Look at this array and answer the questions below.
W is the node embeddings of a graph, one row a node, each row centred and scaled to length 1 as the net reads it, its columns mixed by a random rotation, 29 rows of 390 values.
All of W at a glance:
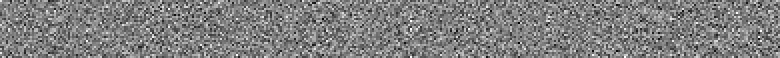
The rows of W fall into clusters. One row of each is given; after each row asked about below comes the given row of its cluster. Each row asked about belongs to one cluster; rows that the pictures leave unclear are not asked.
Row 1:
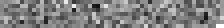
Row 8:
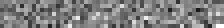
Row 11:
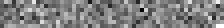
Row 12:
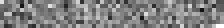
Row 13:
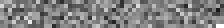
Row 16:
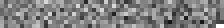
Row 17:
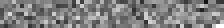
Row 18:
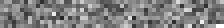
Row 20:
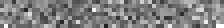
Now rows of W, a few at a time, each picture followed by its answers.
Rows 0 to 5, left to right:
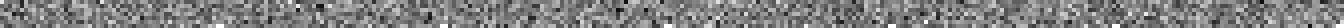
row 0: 12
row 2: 8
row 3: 16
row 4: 13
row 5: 17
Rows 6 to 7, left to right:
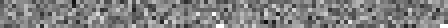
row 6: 17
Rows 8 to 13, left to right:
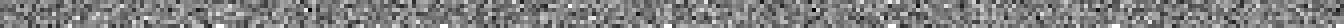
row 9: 18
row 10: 1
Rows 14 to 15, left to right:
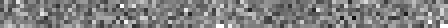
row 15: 20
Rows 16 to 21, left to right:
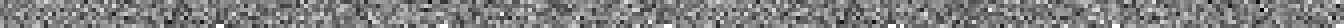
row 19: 16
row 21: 11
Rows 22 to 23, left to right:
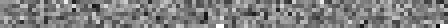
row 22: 1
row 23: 13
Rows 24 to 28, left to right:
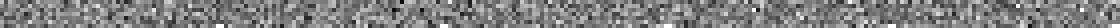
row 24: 16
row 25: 8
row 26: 12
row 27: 18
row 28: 11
